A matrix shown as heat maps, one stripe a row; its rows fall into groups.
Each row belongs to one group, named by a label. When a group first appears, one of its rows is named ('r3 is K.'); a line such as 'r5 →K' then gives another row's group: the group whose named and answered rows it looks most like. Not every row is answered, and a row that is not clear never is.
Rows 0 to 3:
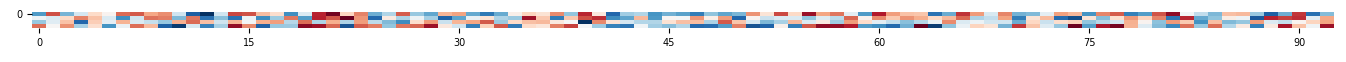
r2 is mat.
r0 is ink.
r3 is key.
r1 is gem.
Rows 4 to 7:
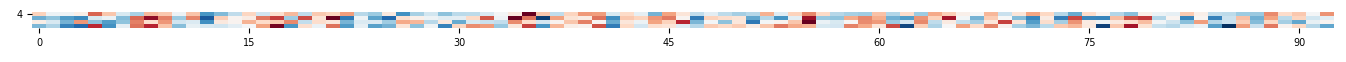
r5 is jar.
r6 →jar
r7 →jar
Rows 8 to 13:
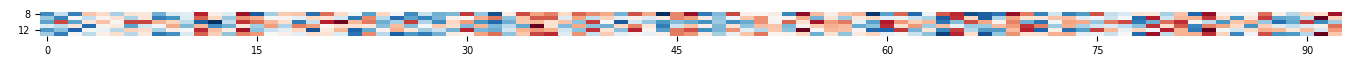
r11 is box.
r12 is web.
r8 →web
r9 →mat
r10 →ink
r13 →mat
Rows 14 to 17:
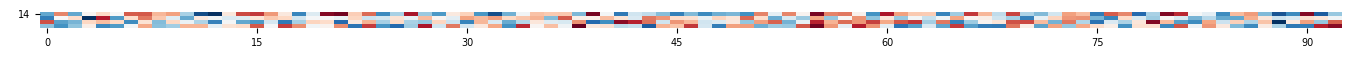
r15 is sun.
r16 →box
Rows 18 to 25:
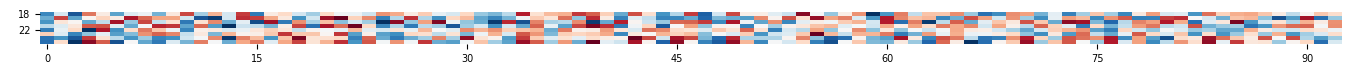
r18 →web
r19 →ink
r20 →box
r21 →gem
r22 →sun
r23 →jar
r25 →web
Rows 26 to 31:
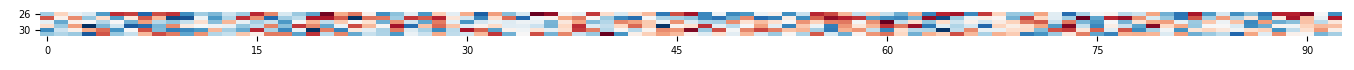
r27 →key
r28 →box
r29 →box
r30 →sun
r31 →jar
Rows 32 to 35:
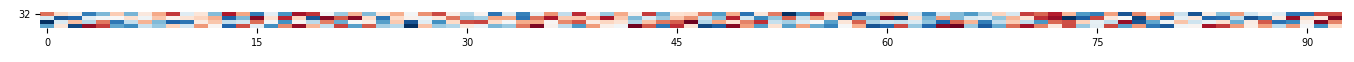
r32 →box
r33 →gem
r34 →sun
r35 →web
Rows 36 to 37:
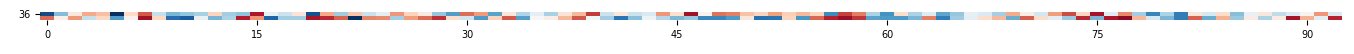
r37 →key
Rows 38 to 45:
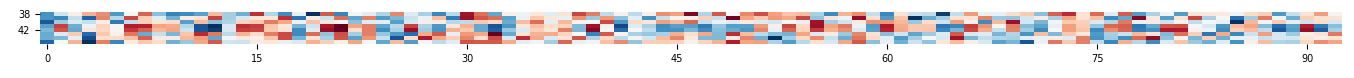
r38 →sun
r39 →mat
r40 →jar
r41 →ink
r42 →ink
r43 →mat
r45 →sun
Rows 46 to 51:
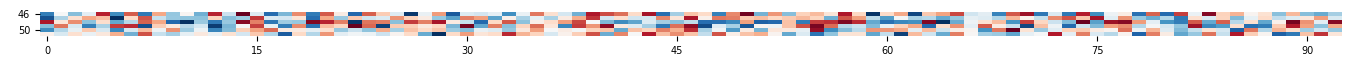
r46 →web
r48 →key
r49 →gem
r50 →jar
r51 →sun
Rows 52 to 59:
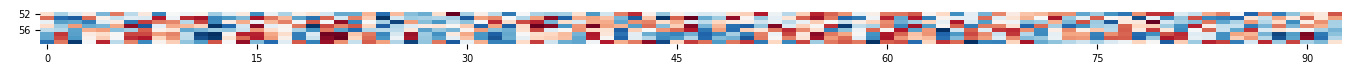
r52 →box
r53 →gem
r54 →jar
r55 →gem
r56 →jar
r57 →ink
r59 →web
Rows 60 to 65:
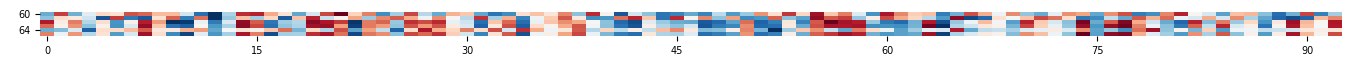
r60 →ink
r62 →key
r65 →key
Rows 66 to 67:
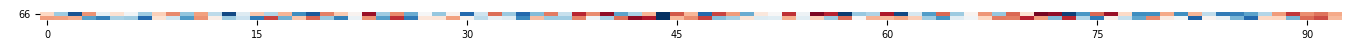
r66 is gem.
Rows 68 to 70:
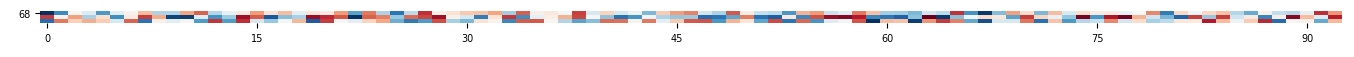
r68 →mat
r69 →key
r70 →web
